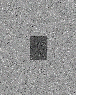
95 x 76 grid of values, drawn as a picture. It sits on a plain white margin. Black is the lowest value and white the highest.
An odd patch, lower than its surroundings, sits in the centre. No regular stripes run through it. No overall slope runs across the table. The centre is the ninth with the lowest average. On average the colour sits 60% of the way up the scale.
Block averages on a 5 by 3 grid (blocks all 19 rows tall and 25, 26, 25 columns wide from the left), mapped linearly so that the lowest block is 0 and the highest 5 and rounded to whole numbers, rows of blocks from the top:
5 5 5 / 5 4 5 / 5 0 5 / 5 4 5 / 5 5 5
